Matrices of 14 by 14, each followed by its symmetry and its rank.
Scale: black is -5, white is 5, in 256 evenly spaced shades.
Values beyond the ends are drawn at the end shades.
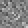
symmetric, full rank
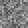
neither, full rank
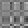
neither, rank one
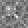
symmetric, rank three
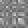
symmetric, rank three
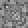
symmetric, full rank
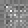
symmetric, rank three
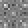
symmetric, rank three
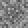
symmetric, full rank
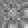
symmetric, rank three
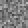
neither, full rank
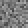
neither, full rank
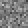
neither, full rank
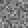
symmetric, full rank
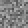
neither, full rank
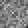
symmetric, full rank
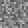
neither, full rank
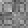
symmetric, rank three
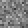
neither, full rank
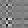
neither, rank one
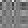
neither, rank one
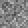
symmetric, full rank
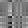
neither, rank one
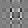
neither, rank one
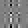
neither, rank one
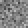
symmetric, full rank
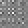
symmetric, rank three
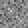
symmetric, full rank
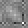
symmetric, rank three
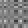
neither, rank one
